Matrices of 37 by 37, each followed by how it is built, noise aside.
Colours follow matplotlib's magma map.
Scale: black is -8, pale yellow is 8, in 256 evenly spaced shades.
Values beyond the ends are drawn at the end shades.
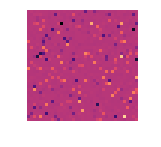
sparse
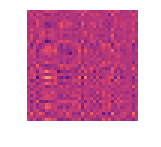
low rank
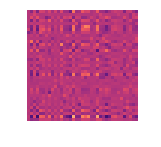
low rank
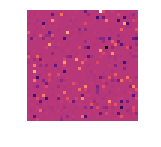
sparse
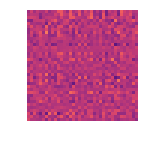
low rank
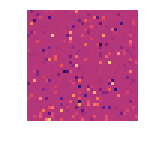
sparse
